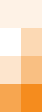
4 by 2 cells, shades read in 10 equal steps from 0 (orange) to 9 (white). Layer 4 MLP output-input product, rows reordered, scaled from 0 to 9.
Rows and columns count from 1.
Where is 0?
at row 4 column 2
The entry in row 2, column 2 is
6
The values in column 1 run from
2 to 9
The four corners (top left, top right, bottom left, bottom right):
8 8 2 0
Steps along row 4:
down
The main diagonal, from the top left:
8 6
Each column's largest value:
9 8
